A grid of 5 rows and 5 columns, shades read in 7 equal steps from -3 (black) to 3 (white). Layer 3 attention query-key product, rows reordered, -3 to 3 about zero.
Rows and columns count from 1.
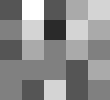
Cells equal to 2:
4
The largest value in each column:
0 3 2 2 2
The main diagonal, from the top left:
-1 2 0 -1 0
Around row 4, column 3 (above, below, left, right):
0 2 0 -1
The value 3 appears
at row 1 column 2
